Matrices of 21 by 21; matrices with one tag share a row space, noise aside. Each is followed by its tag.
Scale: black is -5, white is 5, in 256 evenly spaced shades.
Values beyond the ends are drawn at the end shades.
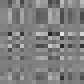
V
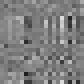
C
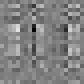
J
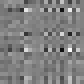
C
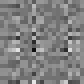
J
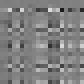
V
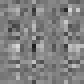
J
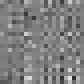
C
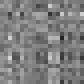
V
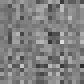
V
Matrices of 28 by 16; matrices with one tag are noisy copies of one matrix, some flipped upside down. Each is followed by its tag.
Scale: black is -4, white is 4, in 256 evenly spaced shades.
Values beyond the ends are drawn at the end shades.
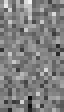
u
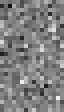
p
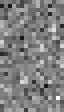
p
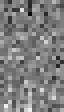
u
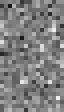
p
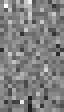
u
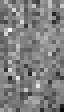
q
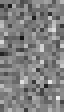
p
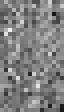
q
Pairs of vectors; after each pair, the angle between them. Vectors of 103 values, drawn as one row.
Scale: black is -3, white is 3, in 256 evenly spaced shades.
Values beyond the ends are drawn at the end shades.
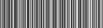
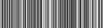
partly aligned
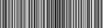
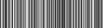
nearly parallel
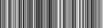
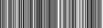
nearly parallel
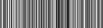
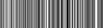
partly aligned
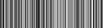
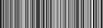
nearly parallel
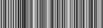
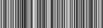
nearly parallel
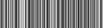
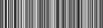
partly aligned
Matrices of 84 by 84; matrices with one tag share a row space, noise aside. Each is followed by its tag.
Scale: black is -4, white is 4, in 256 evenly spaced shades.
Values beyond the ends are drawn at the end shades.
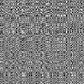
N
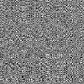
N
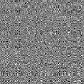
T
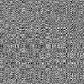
N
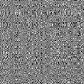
T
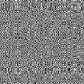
T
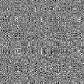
T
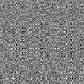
N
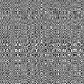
T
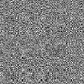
N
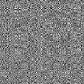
T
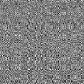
T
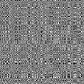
T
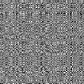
N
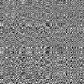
N
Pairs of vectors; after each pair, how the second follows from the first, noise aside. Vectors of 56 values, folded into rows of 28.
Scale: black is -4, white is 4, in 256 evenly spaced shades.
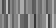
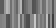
sign-scrambled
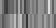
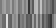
reversed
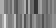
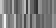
copied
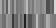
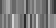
sign-scrambled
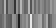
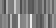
sign-scrambled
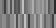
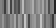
copied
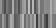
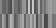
copied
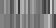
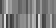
reversed
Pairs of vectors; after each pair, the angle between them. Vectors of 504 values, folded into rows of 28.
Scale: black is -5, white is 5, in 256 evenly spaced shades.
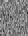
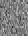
partly opposed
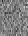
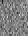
partly aligned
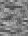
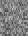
partly opposed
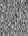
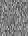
partly aligned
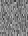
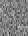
orthogonal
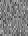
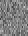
nearly parallel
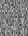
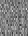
nearly parallel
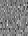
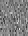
partly aligned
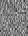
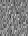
orthogonal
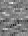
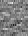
nearly parallel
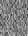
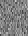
partly opposed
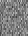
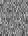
orthogonal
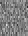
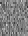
nearly parallel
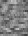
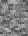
nearly parallel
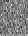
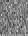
nearly parallel
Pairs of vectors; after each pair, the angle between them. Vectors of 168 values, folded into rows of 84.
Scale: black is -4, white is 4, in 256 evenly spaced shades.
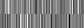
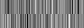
nearly opposite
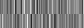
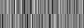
nearly opposite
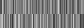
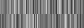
orthogonal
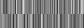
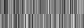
orthogonal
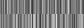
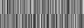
nearly opposite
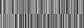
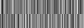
nearly opposite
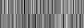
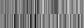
orthogonal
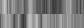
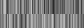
partly aligned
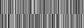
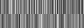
orthogonal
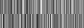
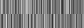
partly opposed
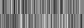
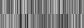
nearly opposite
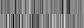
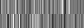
nearly opposite
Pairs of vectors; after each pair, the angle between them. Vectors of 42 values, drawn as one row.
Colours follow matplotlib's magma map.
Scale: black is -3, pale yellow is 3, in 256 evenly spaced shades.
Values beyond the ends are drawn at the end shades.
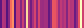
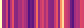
orthogonal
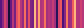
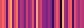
partly opposed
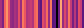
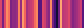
nearly parallel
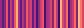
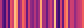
partly aligned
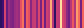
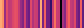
nearly opposite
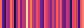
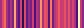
partly opposed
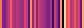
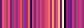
nearly opposite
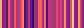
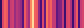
nearly opposite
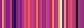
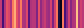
nearly opposite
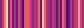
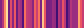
nearly parallel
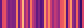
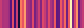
partly aligned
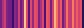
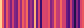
orthogonal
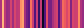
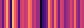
orthogonal
